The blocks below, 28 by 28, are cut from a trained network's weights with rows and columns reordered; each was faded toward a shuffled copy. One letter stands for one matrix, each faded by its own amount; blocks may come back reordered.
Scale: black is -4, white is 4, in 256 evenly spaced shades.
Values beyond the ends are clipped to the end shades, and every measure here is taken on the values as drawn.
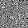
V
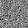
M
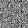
M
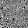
M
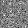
M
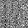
M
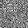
V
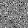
V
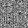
M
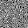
M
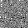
M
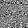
V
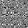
V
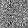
M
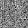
M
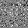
V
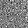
V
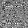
V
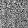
M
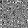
V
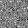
V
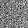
M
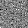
M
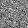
M
